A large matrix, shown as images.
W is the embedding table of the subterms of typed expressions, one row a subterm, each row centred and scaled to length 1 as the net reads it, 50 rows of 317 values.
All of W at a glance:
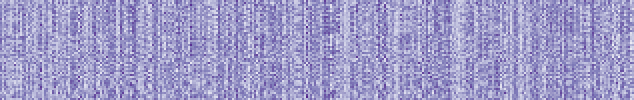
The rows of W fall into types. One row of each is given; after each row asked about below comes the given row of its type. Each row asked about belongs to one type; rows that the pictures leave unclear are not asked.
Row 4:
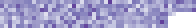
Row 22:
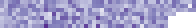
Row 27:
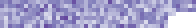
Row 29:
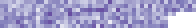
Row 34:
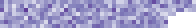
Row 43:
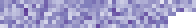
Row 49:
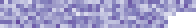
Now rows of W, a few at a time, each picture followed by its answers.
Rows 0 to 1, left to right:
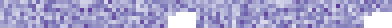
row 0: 22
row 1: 29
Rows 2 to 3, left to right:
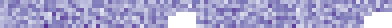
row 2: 22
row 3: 49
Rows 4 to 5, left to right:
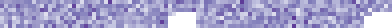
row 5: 22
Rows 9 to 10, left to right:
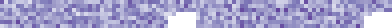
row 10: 22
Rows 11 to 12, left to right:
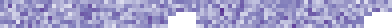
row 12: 43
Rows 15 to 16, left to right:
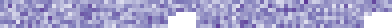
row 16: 29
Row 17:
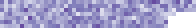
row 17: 34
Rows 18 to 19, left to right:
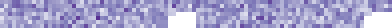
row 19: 27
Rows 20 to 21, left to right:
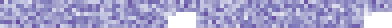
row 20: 49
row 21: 34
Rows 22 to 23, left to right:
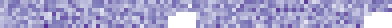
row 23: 27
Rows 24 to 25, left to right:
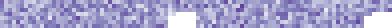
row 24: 34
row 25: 43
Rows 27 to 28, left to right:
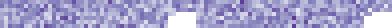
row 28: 22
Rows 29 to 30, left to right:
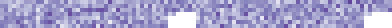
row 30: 4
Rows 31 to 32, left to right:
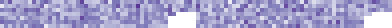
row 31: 49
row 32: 34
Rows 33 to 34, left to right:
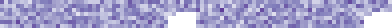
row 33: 49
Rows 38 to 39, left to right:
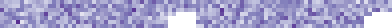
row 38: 34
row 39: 43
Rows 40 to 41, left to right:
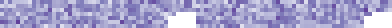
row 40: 49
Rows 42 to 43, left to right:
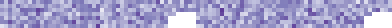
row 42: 49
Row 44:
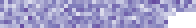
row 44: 34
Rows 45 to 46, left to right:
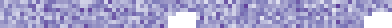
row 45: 22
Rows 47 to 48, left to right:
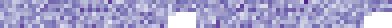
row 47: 27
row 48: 27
